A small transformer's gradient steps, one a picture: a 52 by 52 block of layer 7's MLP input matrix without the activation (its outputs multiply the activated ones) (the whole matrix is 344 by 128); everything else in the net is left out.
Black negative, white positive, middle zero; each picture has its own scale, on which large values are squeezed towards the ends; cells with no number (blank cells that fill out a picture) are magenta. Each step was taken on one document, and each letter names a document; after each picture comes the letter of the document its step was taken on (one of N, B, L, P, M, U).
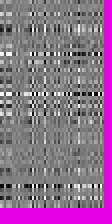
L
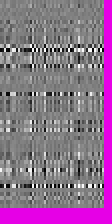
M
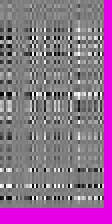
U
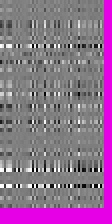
L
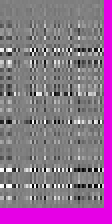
U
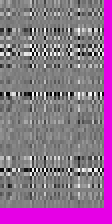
M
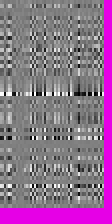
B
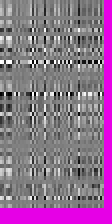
U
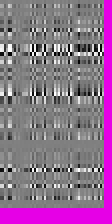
B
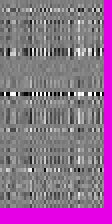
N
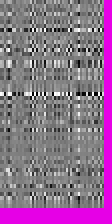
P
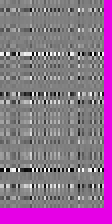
M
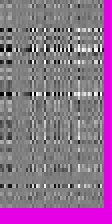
U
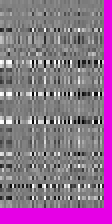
L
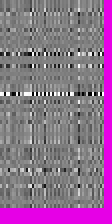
N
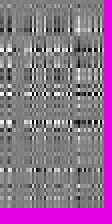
P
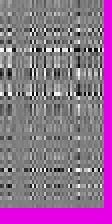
P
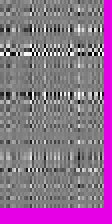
M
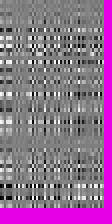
U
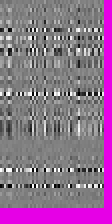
B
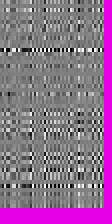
N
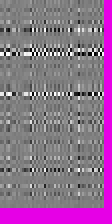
N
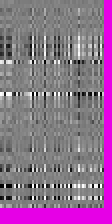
L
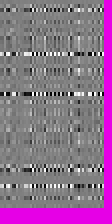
N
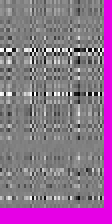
P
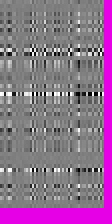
P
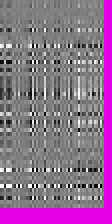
L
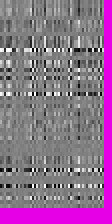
P
